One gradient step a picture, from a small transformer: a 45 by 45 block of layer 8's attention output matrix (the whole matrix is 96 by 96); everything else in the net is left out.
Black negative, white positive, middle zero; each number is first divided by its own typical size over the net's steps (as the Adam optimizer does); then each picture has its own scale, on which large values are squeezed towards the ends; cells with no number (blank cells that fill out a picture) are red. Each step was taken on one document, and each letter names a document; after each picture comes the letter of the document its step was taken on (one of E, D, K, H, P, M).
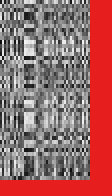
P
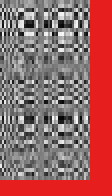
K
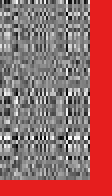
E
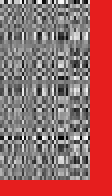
E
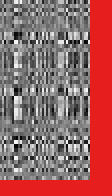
E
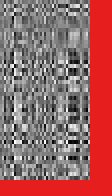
E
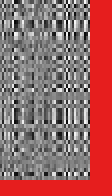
K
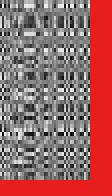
K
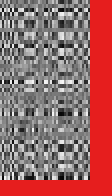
K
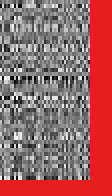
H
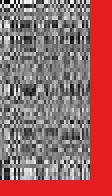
H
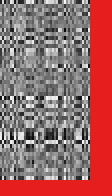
P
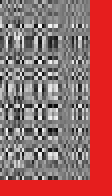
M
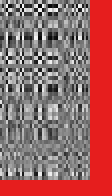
M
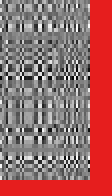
M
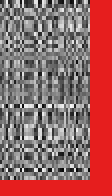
M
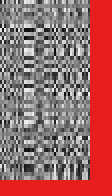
P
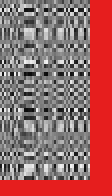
K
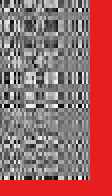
H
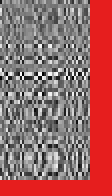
M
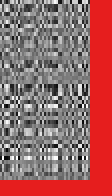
H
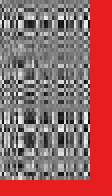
K
